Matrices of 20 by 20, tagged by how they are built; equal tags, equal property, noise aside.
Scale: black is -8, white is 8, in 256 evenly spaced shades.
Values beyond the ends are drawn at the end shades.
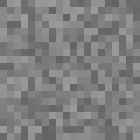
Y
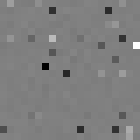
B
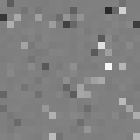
B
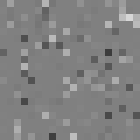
B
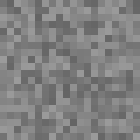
Y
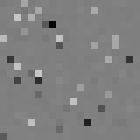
B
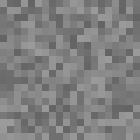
Y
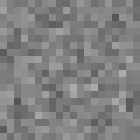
Y
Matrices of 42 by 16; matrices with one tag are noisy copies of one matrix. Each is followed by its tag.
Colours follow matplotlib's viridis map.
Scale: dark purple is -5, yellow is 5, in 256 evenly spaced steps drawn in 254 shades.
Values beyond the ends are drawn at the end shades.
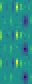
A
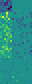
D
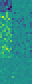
D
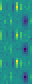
A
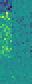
D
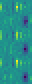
A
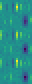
A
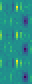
A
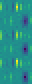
A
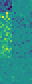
D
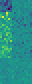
D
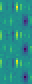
A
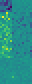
D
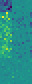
D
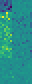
D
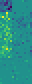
D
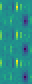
A
